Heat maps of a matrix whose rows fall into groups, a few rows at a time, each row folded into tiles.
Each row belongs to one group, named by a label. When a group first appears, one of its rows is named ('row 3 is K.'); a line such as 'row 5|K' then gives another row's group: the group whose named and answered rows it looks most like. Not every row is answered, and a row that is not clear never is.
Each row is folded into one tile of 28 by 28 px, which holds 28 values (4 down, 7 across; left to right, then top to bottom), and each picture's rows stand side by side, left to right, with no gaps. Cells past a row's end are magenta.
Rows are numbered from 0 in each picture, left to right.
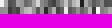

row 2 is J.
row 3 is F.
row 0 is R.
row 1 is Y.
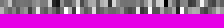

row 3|J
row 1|J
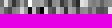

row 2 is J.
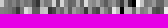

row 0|R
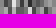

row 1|Y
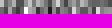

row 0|R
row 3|F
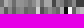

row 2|F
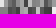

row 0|R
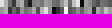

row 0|R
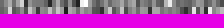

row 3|R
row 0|J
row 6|R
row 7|F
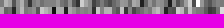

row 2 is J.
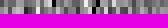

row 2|Y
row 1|J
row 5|F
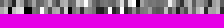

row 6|R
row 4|J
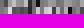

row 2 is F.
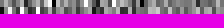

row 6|Y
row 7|Y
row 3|R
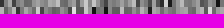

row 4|J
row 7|F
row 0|Y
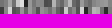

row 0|J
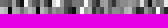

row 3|R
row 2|R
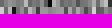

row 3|J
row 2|F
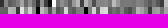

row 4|R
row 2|J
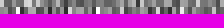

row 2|F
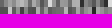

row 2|J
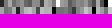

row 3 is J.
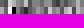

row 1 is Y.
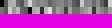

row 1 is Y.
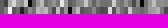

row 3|R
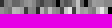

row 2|Y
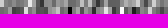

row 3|F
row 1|R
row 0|R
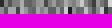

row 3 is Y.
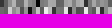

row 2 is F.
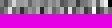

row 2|F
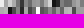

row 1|J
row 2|Y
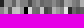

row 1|Y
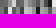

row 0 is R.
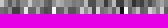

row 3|F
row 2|R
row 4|F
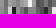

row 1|R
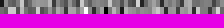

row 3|Y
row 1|J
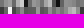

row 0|J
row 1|J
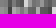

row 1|R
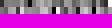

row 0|Y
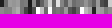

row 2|R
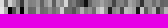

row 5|Y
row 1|J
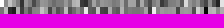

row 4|J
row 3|Y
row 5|F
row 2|J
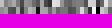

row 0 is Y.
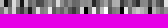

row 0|F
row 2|R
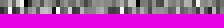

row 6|J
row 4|J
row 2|Y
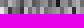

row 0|Y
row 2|Y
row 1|F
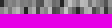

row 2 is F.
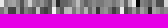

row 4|J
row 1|R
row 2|Y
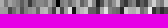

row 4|F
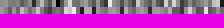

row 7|J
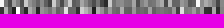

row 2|R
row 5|J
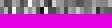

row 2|F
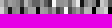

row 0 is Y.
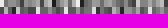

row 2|J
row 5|J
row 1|J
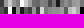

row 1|F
